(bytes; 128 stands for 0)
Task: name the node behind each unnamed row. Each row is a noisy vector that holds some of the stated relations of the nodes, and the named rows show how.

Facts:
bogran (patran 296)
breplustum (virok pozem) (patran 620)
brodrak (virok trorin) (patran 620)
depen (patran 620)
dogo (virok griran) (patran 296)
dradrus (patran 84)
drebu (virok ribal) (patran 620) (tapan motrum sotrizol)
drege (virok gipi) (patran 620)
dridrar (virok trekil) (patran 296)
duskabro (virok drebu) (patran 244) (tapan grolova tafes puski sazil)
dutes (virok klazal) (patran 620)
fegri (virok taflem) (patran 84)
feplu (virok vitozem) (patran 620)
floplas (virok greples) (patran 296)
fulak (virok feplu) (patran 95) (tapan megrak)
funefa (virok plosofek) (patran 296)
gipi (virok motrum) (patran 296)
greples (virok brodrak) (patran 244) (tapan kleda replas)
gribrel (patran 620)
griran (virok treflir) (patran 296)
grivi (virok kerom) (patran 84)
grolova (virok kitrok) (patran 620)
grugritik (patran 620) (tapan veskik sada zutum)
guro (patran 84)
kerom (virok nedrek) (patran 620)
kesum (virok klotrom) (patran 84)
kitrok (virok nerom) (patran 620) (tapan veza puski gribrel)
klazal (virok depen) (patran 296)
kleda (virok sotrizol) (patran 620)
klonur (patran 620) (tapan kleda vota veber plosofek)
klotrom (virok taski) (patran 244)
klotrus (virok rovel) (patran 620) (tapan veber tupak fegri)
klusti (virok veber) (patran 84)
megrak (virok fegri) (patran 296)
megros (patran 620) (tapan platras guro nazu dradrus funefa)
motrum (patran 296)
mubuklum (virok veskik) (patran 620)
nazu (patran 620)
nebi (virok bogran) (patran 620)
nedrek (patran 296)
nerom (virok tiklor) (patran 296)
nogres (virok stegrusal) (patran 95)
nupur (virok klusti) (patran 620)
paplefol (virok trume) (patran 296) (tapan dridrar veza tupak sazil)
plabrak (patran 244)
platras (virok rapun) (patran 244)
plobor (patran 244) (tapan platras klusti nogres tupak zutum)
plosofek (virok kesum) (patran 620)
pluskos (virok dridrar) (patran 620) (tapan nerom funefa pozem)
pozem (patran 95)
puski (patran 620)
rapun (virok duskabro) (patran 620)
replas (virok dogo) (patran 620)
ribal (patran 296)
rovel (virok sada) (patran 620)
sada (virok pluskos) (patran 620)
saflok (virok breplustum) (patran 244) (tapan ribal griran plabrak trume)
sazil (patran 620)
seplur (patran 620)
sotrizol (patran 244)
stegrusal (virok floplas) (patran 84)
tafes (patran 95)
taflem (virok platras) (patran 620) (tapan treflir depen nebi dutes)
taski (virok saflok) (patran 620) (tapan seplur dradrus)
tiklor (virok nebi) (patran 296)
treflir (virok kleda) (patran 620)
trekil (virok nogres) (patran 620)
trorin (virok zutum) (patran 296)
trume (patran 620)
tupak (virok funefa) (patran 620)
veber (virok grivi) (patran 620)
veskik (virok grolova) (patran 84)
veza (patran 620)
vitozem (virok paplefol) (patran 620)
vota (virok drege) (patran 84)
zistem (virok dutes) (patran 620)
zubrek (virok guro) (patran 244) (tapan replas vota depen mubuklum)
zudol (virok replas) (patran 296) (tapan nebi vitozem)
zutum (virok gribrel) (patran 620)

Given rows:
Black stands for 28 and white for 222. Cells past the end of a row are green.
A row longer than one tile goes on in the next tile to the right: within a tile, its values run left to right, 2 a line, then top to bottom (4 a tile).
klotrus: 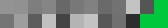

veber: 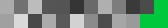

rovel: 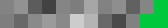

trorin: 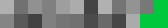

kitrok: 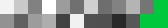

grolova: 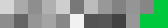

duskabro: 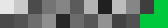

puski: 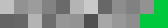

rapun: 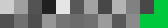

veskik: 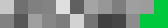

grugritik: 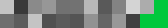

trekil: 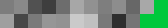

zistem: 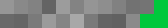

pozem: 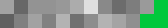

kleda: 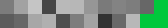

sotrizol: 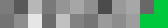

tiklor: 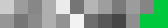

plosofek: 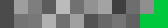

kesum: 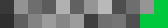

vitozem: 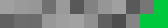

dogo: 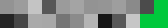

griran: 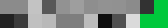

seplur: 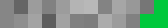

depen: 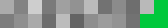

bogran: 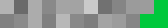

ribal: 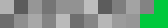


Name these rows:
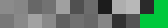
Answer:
drebu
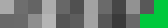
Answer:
fulak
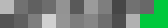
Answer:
megrak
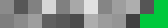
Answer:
megros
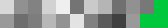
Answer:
nerom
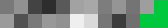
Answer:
dridrar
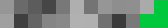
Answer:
nogres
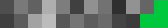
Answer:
saflok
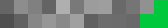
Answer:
breplustum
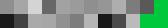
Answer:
treflir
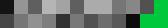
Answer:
taski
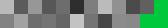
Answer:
klusti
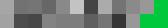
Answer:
floplas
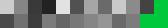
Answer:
platras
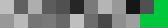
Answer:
grivi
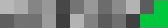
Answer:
paplefol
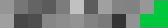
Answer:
stegrusal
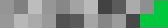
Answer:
klonur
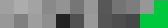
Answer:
zubrek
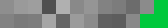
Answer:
vota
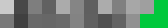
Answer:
zutum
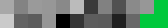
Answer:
greples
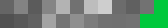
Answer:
funefa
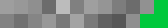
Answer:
mubuklum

